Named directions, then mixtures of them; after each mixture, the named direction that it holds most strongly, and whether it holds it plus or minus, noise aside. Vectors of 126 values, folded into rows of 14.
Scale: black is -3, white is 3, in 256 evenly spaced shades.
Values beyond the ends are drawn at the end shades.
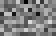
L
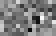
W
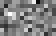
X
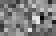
W, minus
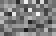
L, minus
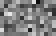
X, plus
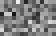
L, plus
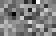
X, minus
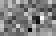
W, plus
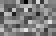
L, plus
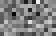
L, plus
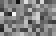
L, minus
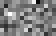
X, plus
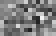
W, plus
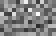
L, minus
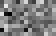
X, minus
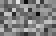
L, plus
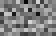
L, plus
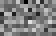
L, plus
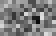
W, plus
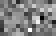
W, minus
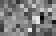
W, minus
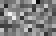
X, plus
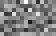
L, minus
